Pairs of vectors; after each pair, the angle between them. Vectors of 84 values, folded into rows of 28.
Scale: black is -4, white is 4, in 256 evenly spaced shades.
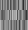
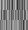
orthogonal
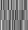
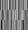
nearly opposite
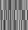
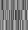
nearly opposite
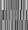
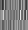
nearly opposite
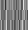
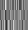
partly opposed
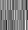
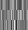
partly opposed
